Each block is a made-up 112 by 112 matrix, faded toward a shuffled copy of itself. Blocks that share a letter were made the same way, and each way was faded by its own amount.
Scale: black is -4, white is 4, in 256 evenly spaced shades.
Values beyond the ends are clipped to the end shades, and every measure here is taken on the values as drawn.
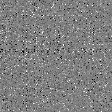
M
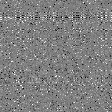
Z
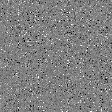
M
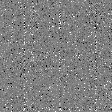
M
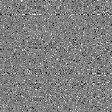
Z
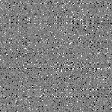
Z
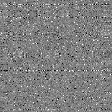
Z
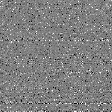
Z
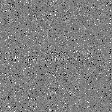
M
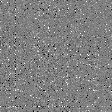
M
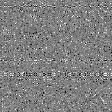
Z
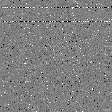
Z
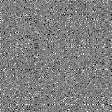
Z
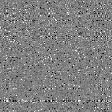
Z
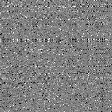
Z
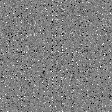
M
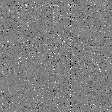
M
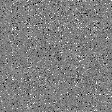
M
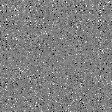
M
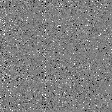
M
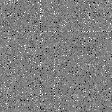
M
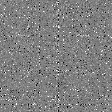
M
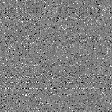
Z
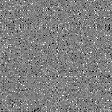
Z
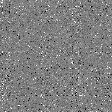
M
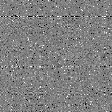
Z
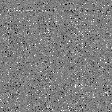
M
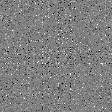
M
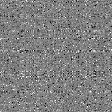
Z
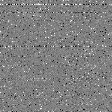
Z
